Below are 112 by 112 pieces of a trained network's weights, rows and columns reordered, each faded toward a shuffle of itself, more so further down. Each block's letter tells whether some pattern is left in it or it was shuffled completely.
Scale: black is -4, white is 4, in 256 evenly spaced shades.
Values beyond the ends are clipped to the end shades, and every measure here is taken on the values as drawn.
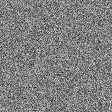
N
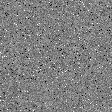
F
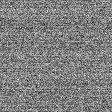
F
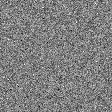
N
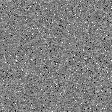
F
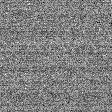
F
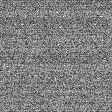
F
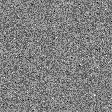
N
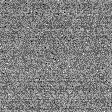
F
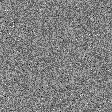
N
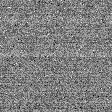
F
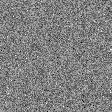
N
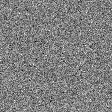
N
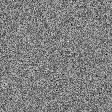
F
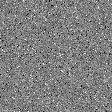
N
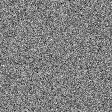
N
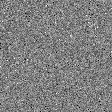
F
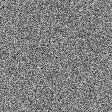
N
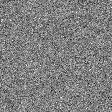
F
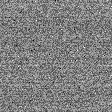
F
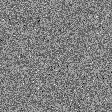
N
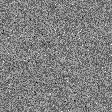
N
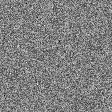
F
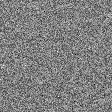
N
